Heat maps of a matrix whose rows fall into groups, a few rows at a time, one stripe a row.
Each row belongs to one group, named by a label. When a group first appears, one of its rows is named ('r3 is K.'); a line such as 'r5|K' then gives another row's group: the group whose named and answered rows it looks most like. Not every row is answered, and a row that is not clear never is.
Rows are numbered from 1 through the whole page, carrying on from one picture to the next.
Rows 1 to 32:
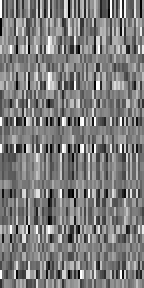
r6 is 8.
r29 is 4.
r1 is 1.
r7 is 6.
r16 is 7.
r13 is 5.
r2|1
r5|8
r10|8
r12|6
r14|1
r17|1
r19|4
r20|4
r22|4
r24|6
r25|6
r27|4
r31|1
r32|5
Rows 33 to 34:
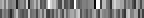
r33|8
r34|6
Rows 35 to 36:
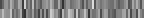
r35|5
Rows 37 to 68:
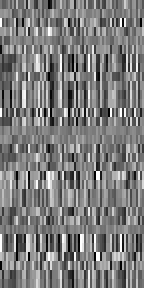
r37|6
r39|1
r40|8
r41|7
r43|4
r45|6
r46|4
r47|4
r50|4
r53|6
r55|6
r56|8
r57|8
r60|4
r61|6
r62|6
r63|1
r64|1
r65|8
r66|5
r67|4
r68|4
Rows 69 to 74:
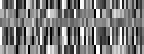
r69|1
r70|8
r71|5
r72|1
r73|1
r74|8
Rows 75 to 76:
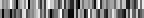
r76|4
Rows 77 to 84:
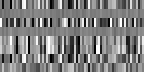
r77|4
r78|7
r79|1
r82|8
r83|4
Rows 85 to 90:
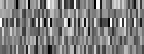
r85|8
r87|1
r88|7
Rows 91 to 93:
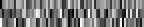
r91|5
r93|1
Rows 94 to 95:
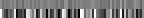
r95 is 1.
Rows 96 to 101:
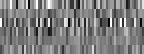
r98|1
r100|6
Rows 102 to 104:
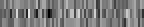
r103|6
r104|6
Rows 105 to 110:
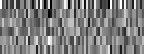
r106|6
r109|8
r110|5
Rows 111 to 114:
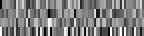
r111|5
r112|6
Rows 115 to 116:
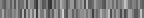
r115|6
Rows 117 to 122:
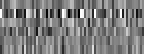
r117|7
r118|1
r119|7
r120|6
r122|5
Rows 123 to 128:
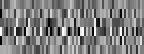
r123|7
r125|6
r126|1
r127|5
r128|7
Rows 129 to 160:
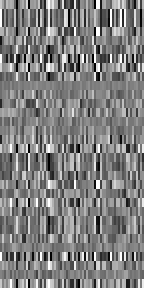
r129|8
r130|1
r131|1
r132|8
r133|5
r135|1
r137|6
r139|5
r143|5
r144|5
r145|8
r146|6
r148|4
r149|8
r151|8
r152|7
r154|6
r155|7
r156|7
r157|1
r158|8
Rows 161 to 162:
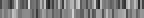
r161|6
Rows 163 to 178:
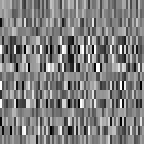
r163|7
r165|5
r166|7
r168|1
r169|4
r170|8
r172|1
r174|1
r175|7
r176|5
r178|5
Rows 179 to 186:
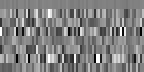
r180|8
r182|1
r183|7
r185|8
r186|4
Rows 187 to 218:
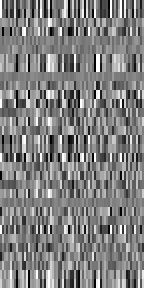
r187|1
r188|1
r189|8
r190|4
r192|7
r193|8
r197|8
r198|1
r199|4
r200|8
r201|7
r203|4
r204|1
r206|5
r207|4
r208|8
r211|7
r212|1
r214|6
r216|7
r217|8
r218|8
